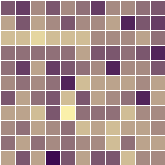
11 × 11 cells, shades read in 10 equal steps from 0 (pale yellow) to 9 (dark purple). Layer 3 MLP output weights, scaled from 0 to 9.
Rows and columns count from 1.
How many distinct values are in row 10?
4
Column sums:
46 52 38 58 49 41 49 47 45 50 53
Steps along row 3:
same down up same same up same same down up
